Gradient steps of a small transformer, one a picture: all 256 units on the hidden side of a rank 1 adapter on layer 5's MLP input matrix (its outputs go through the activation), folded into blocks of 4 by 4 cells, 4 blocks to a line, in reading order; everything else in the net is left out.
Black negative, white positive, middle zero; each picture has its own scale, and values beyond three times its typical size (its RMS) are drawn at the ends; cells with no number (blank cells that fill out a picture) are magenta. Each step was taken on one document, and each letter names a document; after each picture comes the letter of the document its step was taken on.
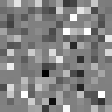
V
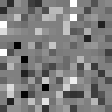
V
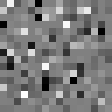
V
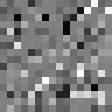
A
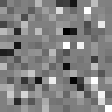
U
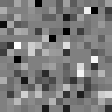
U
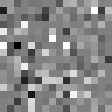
U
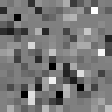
A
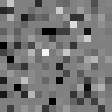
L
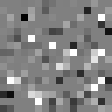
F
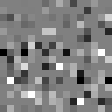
F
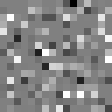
A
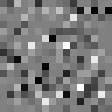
U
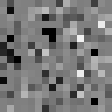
L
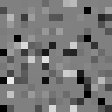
F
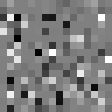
A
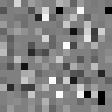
V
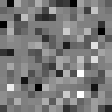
V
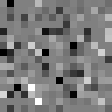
L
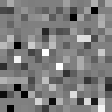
L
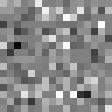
U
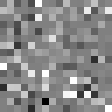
U
